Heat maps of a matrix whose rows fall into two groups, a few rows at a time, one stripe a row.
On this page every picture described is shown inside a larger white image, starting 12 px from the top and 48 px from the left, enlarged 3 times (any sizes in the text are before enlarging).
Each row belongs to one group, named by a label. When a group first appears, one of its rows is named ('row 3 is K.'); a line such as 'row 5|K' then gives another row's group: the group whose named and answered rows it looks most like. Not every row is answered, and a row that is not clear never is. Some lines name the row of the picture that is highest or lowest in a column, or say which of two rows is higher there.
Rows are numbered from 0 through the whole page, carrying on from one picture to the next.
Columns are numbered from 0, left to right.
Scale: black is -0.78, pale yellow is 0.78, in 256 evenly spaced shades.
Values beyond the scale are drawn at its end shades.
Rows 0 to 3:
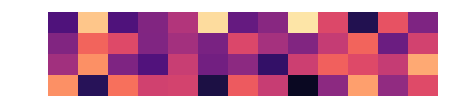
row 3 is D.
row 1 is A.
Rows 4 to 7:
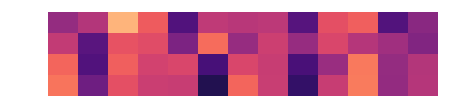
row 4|A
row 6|D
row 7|D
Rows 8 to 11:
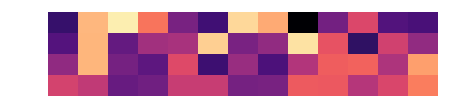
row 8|A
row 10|A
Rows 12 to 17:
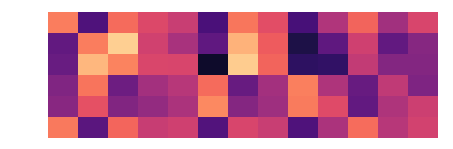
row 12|D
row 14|A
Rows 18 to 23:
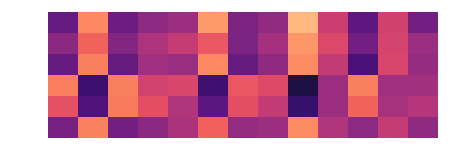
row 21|D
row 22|D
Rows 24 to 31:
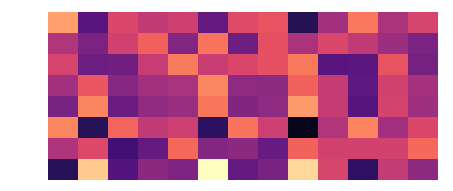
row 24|D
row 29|D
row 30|A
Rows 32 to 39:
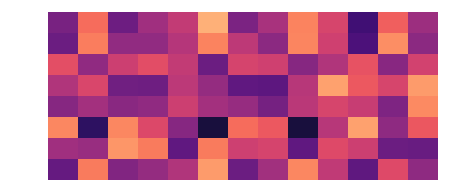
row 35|A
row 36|A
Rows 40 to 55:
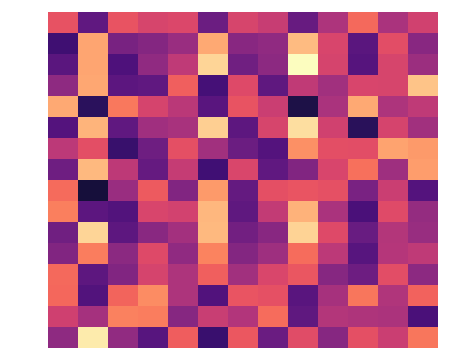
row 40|D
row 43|A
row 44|D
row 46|A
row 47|A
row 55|A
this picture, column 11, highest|46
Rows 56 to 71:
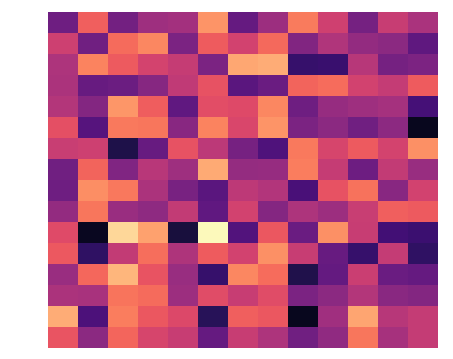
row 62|A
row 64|A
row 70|D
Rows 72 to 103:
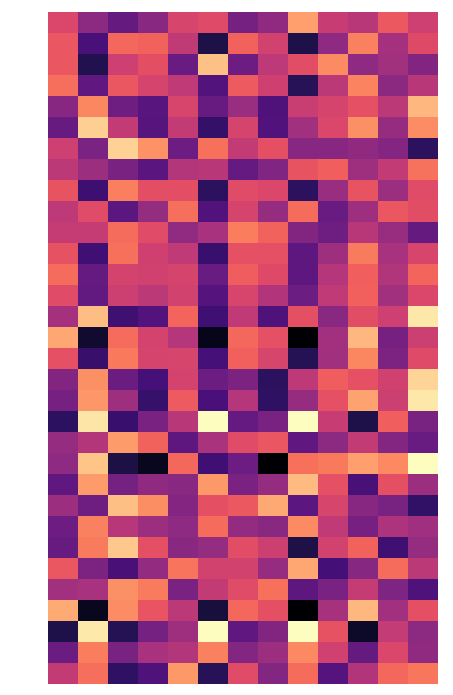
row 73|D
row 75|D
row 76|A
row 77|A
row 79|A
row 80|D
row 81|A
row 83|D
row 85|D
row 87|D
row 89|A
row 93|A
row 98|A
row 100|D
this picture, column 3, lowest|93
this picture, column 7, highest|95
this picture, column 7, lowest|93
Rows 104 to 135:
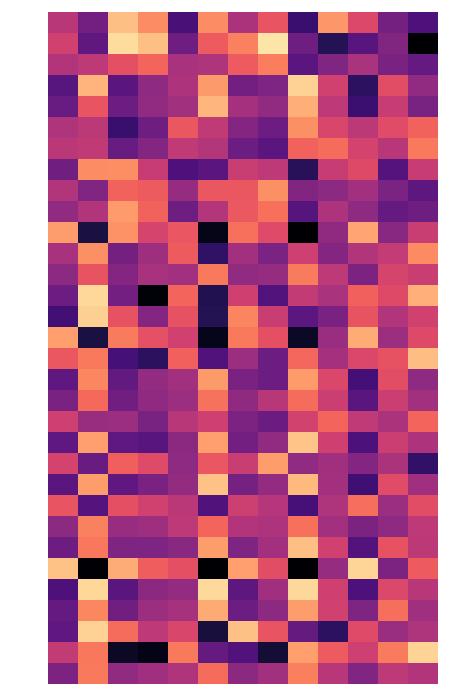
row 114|D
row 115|A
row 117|A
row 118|A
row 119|D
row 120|A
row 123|A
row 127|D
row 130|D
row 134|A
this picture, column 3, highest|105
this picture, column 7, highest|105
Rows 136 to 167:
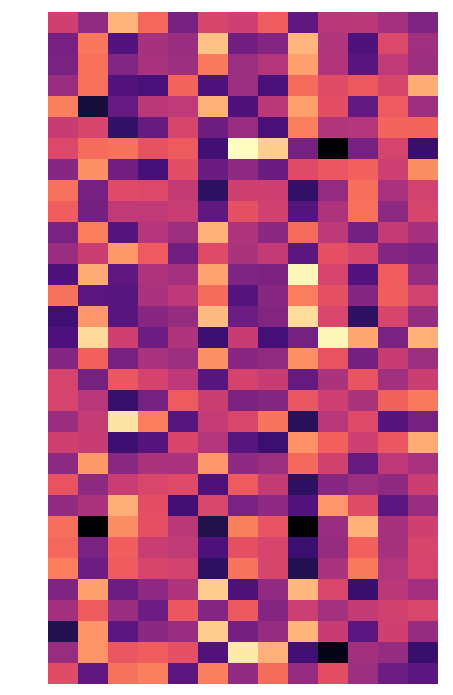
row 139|A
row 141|A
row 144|D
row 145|D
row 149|A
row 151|A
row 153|D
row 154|A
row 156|A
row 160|D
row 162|D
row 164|A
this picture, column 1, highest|151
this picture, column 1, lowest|160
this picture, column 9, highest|151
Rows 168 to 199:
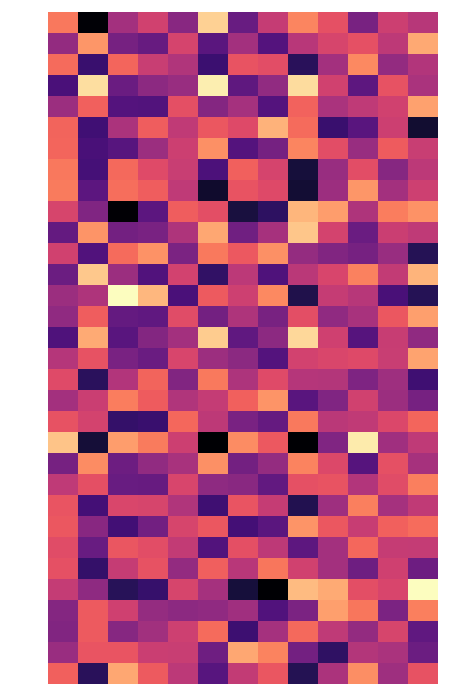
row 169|A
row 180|A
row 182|A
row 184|A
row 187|A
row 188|D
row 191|D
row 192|A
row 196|A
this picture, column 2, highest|181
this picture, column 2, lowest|177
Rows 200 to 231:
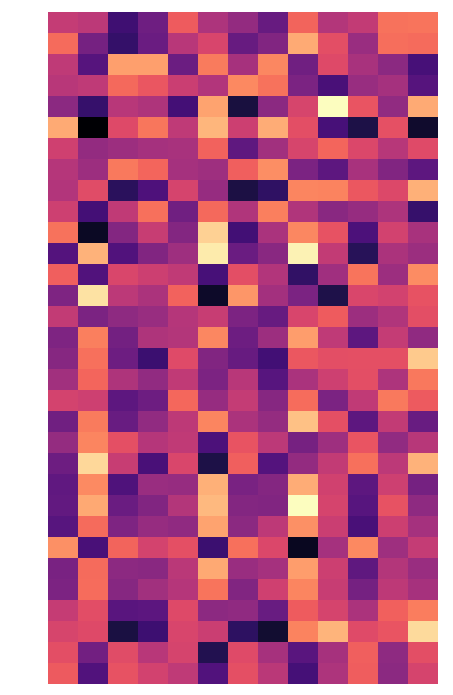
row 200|A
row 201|A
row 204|A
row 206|A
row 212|D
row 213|A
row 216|A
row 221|A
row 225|D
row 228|A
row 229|A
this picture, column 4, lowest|204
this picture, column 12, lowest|205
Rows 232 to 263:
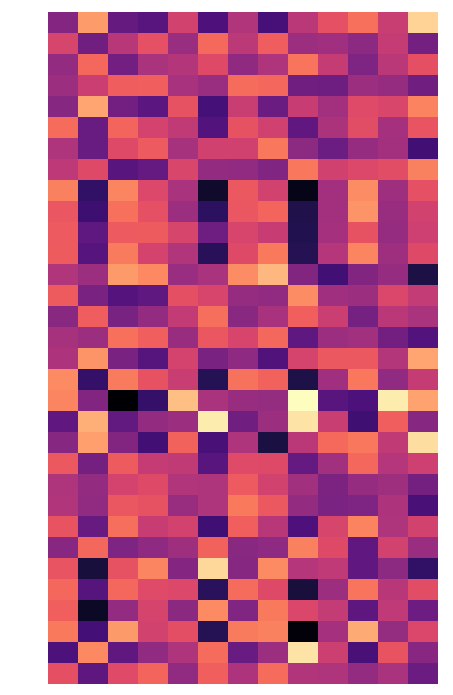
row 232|A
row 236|A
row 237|D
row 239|A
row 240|D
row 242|D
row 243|D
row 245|A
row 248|A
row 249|D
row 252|A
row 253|D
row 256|D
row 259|D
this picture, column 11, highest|250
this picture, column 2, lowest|250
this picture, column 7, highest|244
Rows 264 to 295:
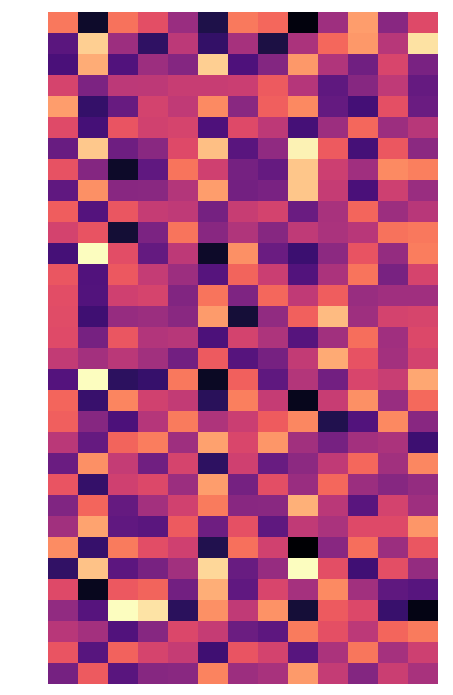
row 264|D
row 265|A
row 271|A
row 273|D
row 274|A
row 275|A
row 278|A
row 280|A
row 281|A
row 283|A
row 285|A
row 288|A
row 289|D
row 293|A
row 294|D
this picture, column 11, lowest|292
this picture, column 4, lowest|292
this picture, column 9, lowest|283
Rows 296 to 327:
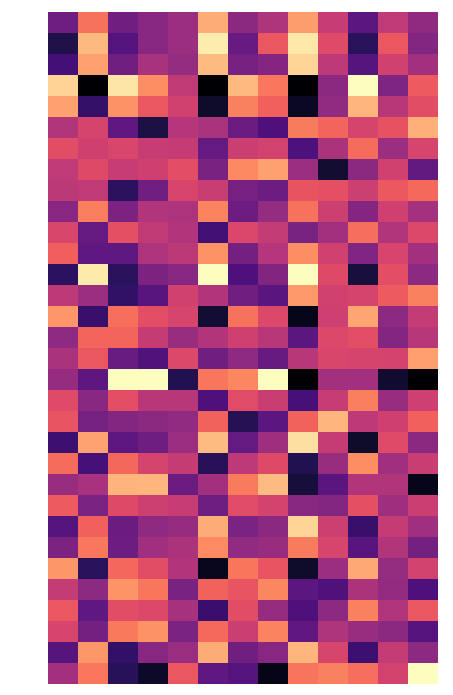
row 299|D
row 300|D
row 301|A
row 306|D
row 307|A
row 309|A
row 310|D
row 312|A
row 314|D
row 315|A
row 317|D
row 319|D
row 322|D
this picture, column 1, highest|308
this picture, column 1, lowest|299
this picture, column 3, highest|313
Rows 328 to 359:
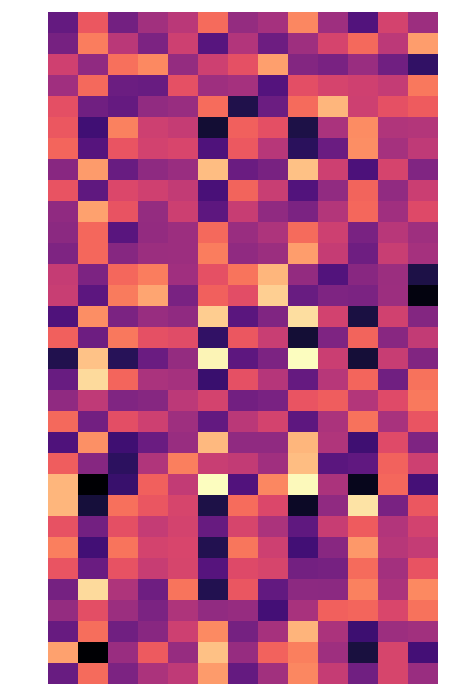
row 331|A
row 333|D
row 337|A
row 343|D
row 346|A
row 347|D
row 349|A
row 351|D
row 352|D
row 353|D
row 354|D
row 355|A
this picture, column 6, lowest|332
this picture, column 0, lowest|344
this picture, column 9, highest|332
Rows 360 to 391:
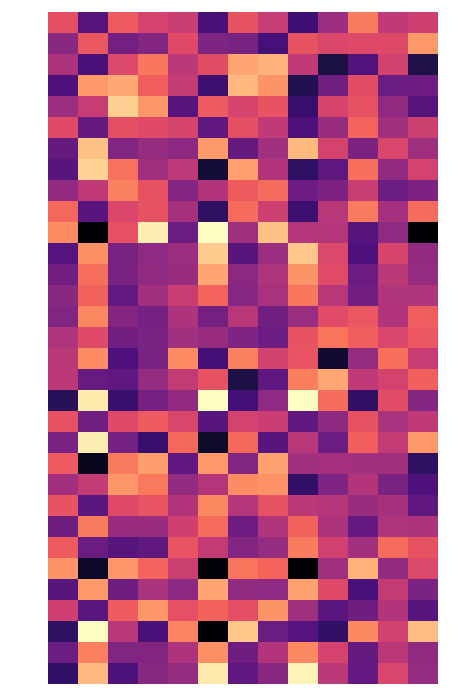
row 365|D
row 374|A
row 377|A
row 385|A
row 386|D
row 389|A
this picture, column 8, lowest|386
